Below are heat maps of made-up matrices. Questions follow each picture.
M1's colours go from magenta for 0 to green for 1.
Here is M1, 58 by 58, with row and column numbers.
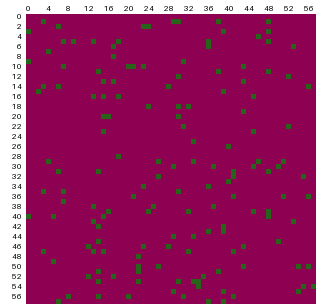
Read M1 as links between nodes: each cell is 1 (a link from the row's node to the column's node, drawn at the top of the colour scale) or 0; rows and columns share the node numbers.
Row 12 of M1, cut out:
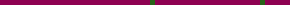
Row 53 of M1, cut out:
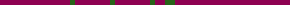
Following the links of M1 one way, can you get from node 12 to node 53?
yes
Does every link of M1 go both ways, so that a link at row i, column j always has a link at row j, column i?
no
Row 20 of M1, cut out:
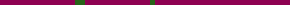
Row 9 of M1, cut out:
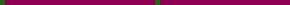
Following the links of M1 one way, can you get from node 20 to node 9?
yes
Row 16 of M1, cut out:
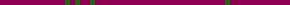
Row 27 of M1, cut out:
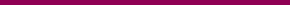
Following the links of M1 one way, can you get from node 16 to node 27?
no
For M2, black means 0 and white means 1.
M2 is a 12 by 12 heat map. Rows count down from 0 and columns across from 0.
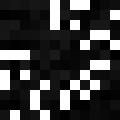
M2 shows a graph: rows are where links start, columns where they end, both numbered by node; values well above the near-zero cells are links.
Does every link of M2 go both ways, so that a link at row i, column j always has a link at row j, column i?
yes
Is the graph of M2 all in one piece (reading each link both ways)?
yes
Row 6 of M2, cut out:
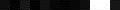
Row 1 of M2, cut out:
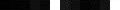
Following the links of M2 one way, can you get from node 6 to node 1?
yes
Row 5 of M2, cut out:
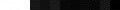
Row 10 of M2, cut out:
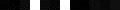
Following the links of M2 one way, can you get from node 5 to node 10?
yes
